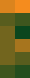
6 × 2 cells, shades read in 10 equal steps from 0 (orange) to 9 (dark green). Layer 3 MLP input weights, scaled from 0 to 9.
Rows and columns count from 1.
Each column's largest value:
7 9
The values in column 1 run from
1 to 7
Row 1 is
1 0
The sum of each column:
29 33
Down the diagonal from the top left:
1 7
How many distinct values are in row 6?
2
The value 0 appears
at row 1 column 2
